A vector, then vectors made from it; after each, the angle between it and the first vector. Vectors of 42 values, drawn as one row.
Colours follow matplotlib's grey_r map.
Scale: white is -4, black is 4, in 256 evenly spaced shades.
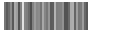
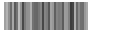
nearly opposite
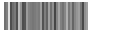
partly opposed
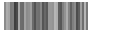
partly opposed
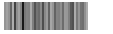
nearly opposite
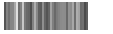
partly aligned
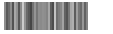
nearly parallel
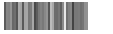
partly opposed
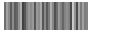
partly opposed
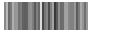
partly opposed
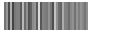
partly aligned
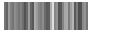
orthogonal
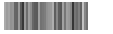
partly opposed
